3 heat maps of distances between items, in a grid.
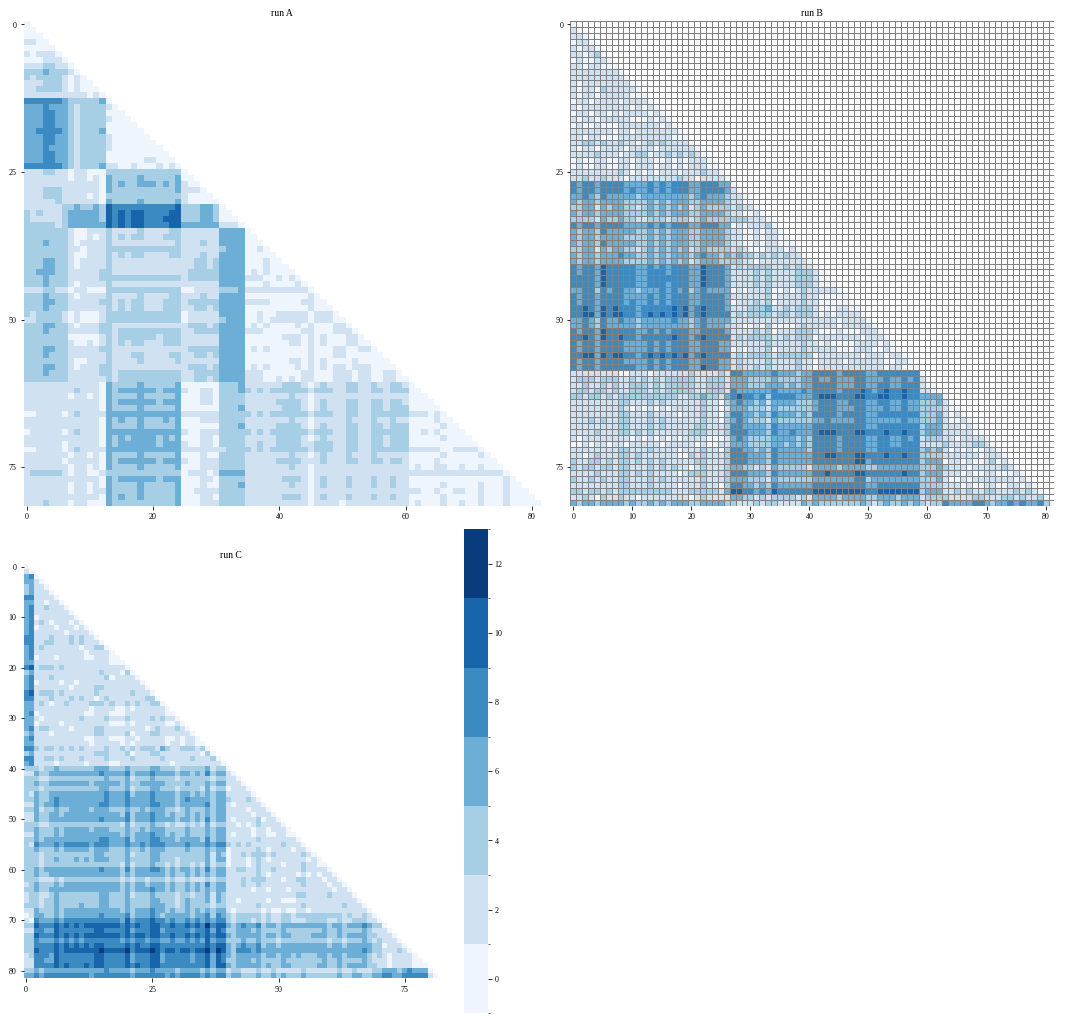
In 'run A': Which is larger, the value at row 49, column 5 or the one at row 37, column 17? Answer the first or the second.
the first
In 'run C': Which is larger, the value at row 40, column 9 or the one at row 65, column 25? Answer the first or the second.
the second
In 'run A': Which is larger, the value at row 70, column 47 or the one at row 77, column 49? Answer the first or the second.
the first
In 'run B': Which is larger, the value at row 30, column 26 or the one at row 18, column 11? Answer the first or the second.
the first
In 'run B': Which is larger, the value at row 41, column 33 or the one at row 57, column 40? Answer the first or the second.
the first
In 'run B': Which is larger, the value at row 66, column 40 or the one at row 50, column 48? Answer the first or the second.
the first
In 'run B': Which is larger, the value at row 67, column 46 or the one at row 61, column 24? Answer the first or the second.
the first
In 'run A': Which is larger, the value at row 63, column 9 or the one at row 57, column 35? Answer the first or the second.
the first
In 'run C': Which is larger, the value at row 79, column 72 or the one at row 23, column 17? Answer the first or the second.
the second
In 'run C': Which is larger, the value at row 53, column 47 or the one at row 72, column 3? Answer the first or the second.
the second
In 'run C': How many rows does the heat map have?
82
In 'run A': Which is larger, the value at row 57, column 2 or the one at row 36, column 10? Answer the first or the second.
the first
